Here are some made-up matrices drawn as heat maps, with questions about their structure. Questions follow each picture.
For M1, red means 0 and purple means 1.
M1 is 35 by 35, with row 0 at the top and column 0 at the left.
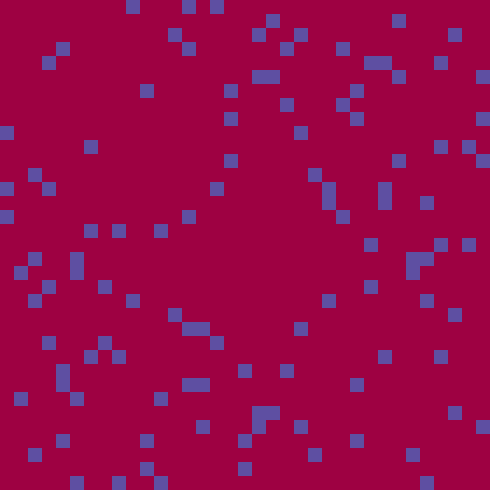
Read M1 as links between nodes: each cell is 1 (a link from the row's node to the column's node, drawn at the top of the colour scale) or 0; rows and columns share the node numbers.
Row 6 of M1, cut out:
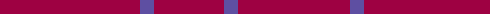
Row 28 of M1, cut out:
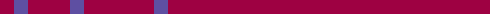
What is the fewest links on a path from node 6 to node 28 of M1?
3
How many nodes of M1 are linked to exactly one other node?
0
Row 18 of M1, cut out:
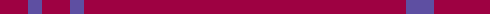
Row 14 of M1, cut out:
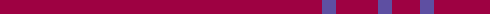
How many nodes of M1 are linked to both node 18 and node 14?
1
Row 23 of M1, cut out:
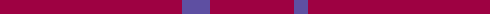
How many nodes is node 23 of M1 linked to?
3
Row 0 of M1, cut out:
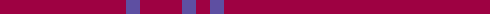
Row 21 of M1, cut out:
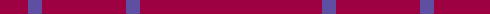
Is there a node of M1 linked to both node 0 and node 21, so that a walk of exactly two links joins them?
yes
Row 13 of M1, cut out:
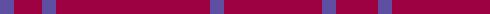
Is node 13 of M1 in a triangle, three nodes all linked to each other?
yes
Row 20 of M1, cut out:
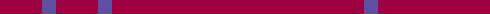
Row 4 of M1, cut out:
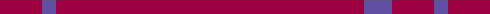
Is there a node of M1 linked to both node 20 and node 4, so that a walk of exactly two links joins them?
yes
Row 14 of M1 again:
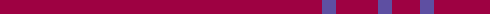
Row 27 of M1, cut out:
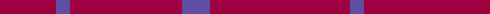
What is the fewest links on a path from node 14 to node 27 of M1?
1
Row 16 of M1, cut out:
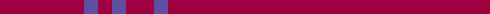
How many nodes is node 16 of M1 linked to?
3
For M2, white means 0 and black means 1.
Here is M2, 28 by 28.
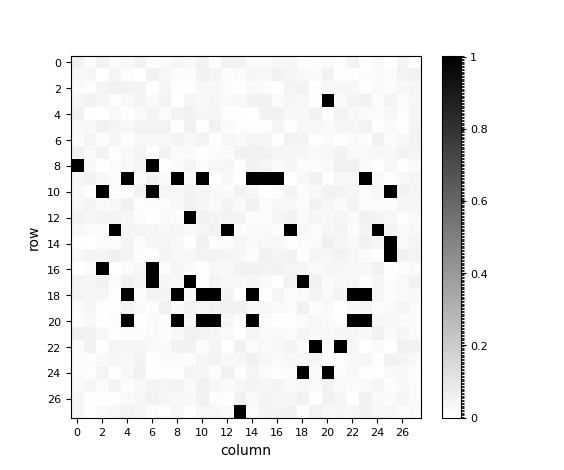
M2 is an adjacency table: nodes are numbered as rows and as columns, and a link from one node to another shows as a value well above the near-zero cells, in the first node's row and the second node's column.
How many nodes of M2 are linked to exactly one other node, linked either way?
4
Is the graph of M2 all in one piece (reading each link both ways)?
no
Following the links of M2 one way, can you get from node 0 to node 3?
no
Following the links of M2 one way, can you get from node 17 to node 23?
yes
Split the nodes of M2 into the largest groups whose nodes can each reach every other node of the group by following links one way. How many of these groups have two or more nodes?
0
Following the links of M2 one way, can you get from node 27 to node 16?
yes
